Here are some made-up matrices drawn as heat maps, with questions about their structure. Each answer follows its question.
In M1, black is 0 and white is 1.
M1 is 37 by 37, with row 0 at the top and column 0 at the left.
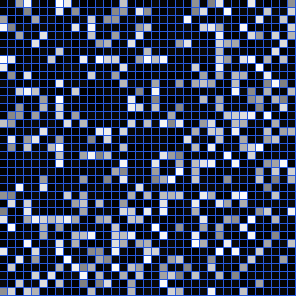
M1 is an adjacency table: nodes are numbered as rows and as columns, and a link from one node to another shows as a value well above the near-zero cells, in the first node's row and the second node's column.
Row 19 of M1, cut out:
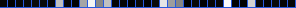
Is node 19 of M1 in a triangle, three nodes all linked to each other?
yes
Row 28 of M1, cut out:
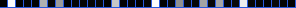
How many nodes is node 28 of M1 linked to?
9
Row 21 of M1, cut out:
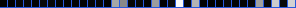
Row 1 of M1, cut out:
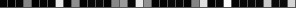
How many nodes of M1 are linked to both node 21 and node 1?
4
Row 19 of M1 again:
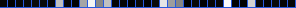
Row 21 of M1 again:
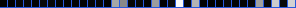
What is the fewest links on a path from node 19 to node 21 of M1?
1
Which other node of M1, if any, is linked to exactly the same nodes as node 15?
node 24
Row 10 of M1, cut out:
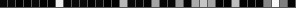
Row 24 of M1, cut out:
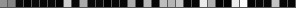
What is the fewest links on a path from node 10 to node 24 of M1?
1
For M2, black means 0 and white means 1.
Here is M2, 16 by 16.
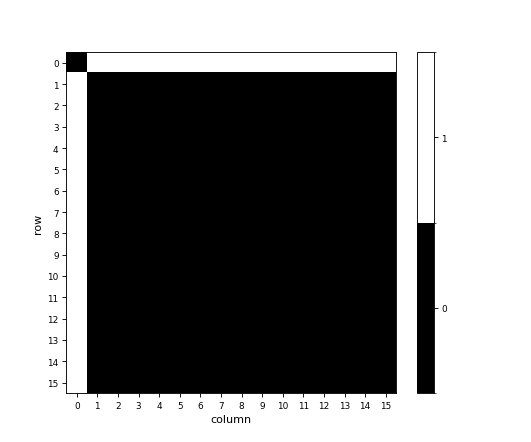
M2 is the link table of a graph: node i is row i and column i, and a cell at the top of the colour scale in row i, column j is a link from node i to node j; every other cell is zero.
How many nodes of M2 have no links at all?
0
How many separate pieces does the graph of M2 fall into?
1
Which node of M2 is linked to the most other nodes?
node 0
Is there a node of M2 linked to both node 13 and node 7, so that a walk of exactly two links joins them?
yes
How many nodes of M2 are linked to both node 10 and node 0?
0
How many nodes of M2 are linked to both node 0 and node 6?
0
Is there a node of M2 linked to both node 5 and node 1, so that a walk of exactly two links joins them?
yes
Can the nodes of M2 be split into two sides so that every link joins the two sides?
yes
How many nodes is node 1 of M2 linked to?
1
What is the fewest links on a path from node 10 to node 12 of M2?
2
